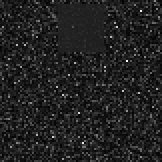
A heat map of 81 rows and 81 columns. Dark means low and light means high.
Odd patch: calmer, in the top middle. Calmest part: top middle. Stripes: none. Mirror symmetry: none. Histogram: skewed, a long tail of high values. Slope: none.
